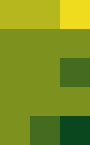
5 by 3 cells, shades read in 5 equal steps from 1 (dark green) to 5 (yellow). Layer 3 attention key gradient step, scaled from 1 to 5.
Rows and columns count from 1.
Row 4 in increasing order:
3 3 3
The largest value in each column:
4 4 5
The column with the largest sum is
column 1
